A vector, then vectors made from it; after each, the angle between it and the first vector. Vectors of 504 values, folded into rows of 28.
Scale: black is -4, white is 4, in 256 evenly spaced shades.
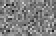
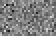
nearly parallel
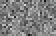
partly aligned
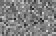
partly aligned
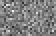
nearly opposite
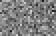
orthogonal
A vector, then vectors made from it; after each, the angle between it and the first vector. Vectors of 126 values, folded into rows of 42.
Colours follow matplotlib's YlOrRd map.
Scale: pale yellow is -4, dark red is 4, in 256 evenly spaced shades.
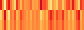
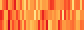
partly opposed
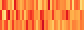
partly opposed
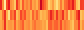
nearly parallel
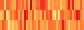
partly aligned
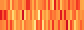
orthogonal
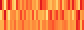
nearly parallel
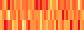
partly aligned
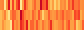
partly aligned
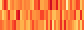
partly opposed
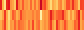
nearly parallel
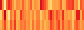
nearly parallel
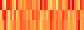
nearly parallel
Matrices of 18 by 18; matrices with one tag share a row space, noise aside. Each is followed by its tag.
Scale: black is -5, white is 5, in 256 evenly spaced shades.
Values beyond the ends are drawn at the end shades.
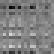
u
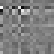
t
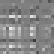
u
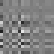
t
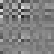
t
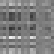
u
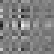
t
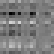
u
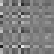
t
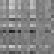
u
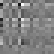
t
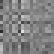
t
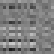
u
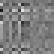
t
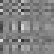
t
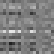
u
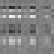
u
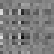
t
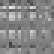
u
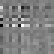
t
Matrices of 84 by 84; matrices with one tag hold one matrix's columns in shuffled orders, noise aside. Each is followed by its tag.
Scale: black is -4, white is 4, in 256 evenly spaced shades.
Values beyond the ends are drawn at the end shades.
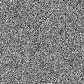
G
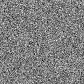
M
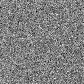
M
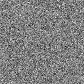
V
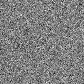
V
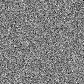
G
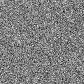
M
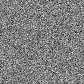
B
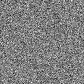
G
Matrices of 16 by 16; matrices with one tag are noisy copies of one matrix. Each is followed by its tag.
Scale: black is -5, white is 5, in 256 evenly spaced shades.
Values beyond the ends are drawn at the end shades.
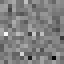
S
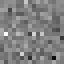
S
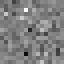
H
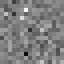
H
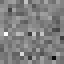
S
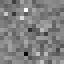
H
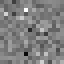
H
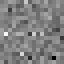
S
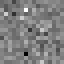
H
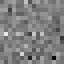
S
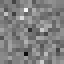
H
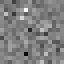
H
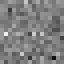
S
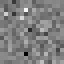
H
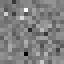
H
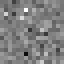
H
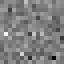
S
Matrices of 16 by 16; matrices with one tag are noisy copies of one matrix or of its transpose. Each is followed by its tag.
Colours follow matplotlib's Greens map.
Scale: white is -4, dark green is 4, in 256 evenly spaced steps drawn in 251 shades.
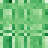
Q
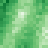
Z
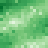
Z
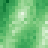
Z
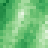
Z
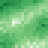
Z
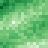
Z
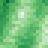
Z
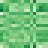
Q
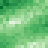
Z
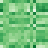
Q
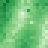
Z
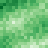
Z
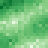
Z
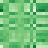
Q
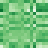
Q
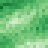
Z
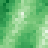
Z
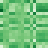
Q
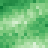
Z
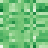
Q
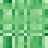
Q
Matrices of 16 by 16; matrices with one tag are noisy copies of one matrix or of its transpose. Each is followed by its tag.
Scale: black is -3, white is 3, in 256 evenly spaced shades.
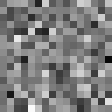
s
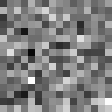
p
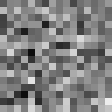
p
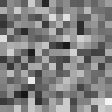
p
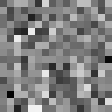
s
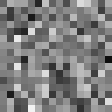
s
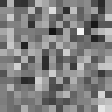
p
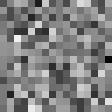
s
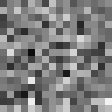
p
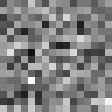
p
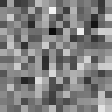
p
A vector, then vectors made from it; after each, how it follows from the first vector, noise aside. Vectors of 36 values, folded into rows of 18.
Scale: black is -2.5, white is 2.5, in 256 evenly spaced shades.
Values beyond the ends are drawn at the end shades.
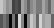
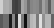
copied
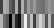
sign-scrambled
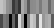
copied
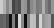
copied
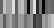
reversed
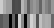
copied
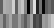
reversed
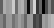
reversed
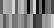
reversed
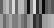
reversed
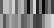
reversed
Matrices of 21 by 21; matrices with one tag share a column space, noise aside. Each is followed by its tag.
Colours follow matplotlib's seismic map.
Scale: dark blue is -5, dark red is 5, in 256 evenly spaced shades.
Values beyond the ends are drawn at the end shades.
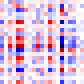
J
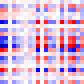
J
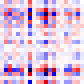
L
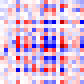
J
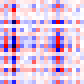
J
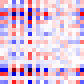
L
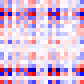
L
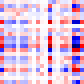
J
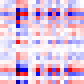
L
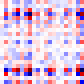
L
